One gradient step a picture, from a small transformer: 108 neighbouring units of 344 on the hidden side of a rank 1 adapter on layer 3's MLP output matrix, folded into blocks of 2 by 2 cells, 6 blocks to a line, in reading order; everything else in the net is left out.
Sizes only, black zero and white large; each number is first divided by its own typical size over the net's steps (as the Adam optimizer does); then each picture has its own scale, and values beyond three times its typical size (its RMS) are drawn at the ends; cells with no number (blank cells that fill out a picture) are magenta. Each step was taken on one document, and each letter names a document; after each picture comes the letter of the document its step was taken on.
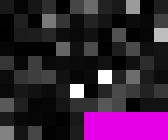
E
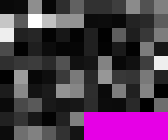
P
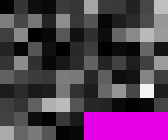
P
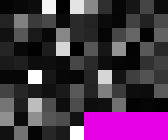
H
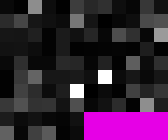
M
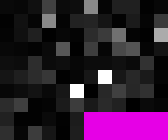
E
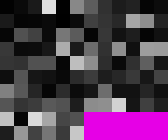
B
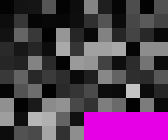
B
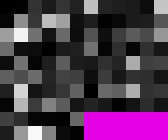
P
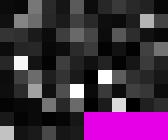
M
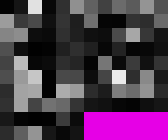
P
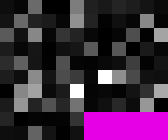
M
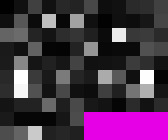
P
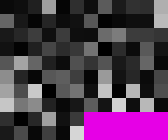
B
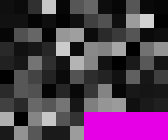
B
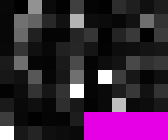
M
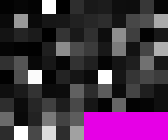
H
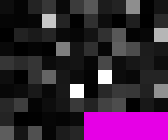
E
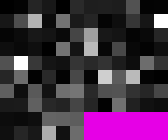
H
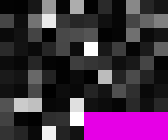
H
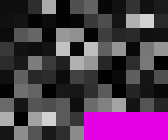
B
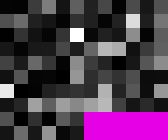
B
